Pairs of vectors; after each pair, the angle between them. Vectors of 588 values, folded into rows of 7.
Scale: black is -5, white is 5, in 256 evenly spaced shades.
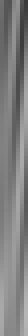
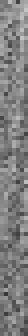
partly opposed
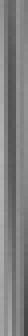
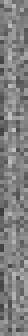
partly opposed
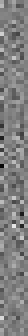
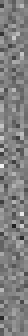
nearly opposite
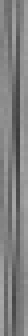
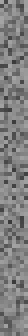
orthogonal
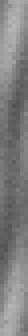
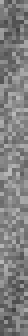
partly opposed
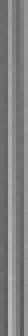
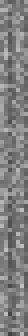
partly opposed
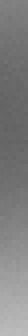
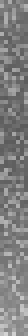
partly aligned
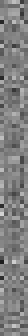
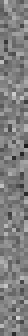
orthogonal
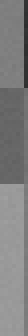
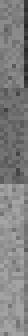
nearly parallel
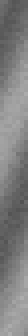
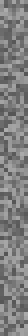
orthogonal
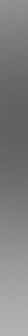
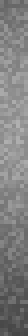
nearly opposite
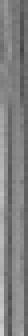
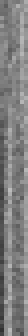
nearly opposite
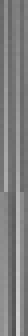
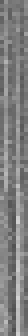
nearly parallel
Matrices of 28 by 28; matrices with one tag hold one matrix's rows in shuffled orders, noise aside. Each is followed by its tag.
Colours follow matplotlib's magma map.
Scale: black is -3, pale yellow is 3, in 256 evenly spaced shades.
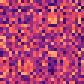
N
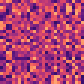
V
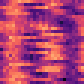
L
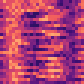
L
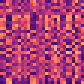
V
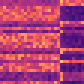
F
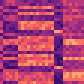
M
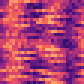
L
